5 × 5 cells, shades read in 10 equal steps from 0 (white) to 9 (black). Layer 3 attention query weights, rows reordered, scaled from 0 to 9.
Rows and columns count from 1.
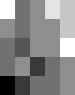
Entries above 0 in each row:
4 5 4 5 5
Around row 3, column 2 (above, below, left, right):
5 4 5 4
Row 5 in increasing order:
4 5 5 7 9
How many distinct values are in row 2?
3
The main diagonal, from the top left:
0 5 4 5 4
